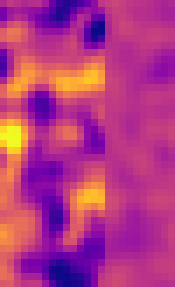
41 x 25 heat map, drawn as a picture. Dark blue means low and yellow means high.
The bottom middle is the ninth with the lowest average. There are no lone odd cells. The right part is calmer, past a seam about 60% of the way across. The field is mottled with small blotches.
